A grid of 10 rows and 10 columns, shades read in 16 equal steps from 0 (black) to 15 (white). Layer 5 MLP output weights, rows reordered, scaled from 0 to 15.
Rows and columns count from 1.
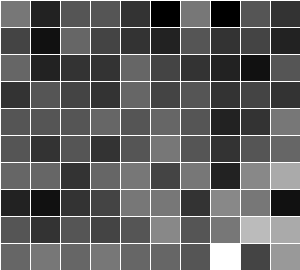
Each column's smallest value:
2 1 3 3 3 0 3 0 1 1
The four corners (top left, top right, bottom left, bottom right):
7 3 6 9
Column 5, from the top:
3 3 6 6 5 5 7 7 5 6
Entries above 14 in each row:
0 0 0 0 0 0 0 0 0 1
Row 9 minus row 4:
2 -2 1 1 -1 4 0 4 7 7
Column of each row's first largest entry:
1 3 1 5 10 6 10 8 9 8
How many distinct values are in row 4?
4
